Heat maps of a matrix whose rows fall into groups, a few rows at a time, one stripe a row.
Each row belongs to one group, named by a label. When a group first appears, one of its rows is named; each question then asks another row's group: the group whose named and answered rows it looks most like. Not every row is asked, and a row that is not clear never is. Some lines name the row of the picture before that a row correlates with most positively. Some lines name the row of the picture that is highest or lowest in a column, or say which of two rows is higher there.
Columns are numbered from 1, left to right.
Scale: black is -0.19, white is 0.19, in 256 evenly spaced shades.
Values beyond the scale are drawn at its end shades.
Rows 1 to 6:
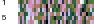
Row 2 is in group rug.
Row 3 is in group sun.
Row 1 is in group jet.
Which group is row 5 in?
rug
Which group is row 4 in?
jet
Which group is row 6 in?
rug
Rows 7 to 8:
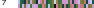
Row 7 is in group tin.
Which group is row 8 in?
rug
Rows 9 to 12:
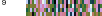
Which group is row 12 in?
jet
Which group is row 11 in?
rug
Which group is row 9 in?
rug
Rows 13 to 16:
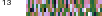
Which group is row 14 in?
rug
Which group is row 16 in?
jet
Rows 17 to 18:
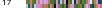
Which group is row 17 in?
jet
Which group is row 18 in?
rug
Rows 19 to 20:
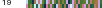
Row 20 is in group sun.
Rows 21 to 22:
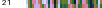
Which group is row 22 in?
sun
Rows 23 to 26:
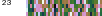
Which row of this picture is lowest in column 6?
26
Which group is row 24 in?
rug
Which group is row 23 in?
sun
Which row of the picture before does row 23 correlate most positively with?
21
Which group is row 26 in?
sun
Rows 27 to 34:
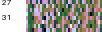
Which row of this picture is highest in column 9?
32
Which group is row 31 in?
tin
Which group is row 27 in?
sun
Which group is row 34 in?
tin
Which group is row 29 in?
rug
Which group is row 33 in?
sun
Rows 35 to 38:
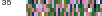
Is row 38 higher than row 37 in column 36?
Yes
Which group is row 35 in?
tin
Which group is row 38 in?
rug
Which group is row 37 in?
jet
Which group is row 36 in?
jet
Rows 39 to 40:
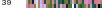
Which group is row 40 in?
jet
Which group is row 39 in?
rug
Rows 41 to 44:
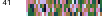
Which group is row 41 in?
jet
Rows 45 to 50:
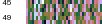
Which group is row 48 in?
rug
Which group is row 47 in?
sun
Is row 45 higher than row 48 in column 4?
No
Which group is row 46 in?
sun
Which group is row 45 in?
rug
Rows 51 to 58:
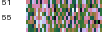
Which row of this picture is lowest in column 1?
53
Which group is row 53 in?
jet
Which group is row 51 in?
sun
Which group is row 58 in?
tin
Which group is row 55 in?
rug
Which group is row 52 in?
sun
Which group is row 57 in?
tin
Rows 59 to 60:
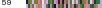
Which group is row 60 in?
rug
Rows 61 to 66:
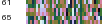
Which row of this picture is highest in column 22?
61
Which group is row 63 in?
jet
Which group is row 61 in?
jet
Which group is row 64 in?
jet
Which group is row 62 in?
tin
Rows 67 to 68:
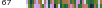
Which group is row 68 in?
sun
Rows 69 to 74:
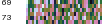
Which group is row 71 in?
rug
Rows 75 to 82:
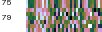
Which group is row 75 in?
tin
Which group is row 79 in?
tin
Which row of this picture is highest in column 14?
79
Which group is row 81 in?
jet
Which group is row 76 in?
tin
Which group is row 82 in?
rug
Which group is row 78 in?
jet
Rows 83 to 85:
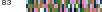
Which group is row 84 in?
jet
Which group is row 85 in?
tin
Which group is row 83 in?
tin
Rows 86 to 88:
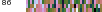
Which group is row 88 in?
jet
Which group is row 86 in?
rug
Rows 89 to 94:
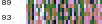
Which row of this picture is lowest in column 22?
93
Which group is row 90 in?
rug
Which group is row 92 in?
tin
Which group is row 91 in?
rug
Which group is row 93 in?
rug
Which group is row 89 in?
sun
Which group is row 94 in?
rug
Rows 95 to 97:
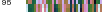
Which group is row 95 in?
jet
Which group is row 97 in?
tin
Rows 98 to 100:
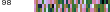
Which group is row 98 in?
jet
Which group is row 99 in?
sun
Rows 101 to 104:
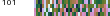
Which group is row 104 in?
sun
